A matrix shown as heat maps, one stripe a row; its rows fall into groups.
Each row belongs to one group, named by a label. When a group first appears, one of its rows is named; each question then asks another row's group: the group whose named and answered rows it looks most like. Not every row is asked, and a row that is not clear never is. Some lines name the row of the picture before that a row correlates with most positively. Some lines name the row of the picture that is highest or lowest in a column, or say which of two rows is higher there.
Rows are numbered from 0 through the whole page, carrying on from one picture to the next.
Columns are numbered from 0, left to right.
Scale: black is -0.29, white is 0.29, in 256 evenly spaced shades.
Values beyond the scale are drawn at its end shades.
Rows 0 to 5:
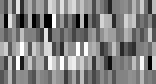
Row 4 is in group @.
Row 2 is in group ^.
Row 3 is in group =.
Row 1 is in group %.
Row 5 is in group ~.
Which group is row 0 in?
@
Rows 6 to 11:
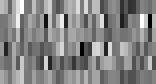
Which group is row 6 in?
=
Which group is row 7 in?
@
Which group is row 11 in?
=
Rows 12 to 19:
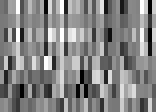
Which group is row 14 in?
@
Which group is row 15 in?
@
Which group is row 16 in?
=
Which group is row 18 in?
%
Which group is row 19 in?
^
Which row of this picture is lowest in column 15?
19
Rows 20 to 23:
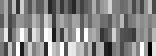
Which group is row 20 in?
^
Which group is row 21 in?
=
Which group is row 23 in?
@
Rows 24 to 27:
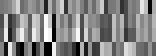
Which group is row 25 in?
=
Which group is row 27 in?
%
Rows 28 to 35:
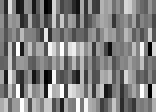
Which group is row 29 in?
%
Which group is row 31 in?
@
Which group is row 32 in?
~
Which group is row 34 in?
@
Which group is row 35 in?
=
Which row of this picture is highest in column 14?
34
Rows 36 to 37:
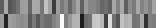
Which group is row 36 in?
=
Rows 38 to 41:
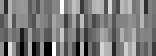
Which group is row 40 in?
%
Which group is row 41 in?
%
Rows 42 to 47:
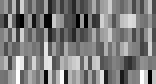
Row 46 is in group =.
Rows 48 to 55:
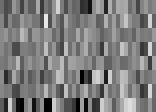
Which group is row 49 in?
^
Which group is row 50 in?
=
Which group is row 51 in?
^
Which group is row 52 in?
@
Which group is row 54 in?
^
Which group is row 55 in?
%
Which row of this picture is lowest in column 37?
52
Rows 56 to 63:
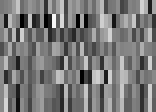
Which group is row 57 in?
%
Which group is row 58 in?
^
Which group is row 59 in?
~
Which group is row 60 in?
^
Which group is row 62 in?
^
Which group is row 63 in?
^
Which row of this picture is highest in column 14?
61
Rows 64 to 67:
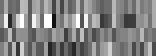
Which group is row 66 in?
~
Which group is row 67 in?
^
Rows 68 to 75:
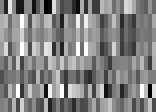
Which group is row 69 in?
=
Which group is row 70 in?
=
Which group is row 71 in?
=
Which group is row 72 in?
@
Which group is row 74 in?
@
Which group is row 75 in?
^
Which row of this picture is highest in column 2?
68
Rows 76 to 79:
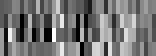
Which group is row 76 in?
~
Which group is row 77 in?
%
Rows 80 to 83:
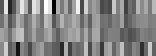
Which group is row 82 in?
=
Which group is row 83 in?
^
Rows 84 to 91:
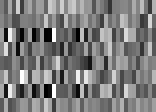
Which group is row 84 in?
@
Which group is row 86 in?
%
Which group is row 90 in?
%
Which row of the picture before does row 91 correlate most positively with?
80
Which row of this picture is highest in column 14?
88
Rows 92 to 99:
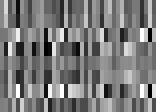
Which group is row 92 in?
^
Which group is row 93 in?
^
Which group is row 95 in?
%
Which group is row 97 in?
%
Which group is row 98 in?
@
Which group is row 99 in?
^
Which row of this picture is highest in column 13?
95
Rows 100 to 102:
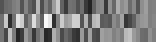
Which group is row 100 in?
~
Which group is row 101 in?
=
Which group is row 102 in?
%
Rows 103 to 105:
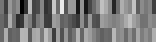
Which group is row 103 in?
%
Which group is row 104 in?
%
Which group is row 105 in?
=
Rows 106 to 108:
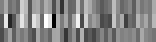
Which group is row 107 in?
=
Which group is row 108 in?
~
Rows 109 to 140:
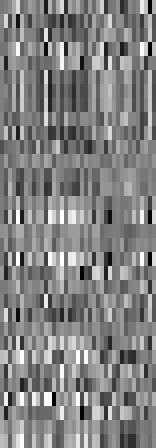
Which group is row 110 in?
^
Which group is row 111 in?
^
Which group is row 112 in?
@
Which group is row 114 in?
^
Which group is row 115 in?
^
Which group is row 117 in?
^
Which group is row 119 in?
~
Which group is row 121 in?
%
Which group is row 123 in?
@
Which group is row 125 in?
=
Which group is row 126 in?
=
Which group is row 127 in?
@
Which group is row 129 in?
@
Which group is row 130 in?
^
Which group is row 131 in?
^
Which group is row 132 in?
=
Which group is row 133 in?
@
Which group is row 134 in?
=
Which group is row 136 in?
%
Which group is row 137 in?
=
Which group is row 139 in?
=
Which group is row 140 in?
=
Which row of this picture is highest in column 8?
137
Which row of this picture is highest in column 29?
119
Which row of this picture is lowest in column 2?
137
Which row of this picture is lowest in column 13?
137
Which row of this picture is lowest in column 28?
136
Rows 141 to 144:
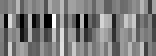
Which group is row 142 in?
%
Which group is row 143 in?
%
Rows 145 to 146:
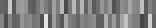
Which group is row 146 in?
^
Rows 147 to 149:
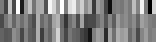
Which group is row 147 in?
@
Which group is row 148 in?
~
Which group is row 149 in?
~
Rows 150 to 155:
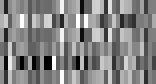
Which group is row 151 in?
=
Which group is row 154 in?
%
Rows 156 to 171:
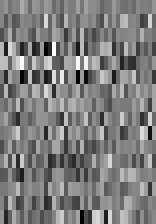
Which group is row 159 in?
%
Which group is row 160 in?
=
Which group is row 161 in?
%
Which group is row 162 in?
=
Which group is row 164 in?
^
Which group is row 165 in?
@
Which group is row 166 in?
~
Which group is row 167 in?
^
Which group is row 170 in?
%
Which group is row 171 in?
~
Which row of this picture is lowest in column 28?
161
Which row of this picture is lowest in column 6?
161
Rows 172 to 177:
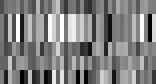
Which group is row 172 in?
~
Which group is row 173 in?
@
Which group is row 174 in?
@
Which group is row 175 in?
~
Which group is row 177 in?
%
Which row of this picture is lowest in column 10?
175
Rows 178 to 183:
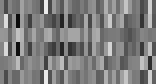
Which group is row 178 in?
^
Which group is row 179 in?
^
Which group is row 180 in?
=
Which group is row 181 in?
^
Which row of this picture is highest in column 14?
182
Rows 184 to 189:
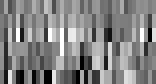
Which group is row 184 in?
=
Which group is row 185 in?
@
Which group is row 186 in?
@
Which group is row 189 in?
%
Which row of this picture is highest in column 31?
189
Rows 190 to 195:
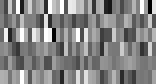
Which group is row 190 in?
@
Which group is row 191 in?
^
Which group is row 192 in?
=
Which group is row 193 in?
^
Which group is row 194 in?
%
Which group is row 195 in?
=
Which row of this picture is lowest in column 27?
190
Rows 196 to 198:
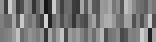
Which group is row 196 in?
%
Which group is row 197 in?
^
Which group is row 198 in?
@
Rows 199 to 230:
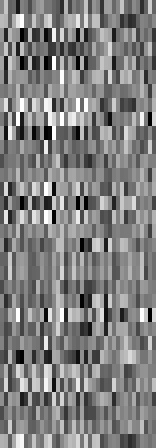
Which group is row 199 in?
^
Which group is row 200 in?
=
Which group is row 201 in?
%
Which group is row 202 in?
^
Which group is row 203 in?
%
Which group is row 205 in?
@
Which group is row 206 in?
=
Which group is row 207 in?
@
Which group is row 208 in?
%
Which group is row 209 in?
^
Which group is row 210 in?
~
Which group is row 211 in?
@
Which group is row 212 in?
=
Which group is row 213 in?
%
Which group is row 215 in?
@
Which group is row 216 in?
~
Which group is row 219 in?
~
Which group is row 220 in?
~
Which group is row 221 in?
@
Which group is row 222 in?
~
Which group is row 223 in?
^
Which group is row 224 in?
%
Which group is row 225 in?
=
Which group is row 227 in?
%
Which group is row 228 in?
~
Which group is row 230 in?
=
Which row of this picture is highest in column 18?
207
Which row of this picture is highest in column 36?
221
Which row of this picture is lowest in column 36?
204
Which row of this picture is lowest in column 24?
224
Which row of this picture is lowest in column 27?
207
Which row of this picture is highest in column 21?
206
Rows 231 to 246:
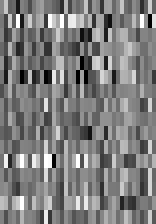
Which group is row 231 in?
^
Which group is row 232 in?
@
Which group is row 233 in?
~
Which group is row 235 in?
~
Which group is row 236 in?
%
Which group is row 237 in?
~
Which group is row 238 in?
^
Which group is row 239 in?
%
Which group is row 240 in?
~
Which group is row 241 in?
^
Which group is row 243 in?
^
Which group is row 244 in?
^
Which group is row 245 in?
=
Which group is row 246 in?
^
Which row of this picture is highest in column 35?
232
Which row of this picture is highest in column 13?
236
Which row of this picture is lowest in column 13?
242
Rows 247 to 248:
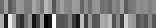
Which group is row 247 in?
=
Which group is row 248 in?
%
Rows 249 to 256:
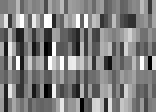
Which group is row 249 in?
@
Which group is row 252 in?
%
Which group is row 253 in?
@
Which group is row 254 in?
%
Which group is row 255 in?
%
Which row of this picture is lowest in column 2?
250
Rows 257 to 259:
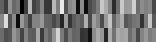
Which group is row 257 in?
%
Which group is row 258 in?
^
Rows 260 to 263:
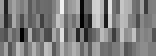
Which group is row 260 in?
~
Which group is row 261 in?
~
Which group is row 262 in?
%
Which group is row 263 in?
=
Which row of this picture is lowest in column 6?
262
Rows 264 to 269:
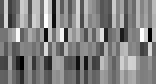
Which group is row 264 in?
=
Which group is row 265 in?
=
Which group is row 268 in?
%
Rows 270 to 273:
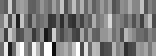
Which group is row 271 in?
^
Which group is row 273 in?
=
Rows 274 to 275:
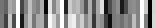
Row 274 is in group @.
